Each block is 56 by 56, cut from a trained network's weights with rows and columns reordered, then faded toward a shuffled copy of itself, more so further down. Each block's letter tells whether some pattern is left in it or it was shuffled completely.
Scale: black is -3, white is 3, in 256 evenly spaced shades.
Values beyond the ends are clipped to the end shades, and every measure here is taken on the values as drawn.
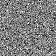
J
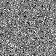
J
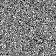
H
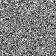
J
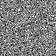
H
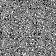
H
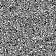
H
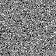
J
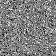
J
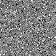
J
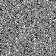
J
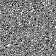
J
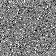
H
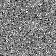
H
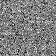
H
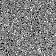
H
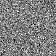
H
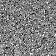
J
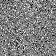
H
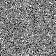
H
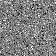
H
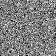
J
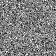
H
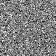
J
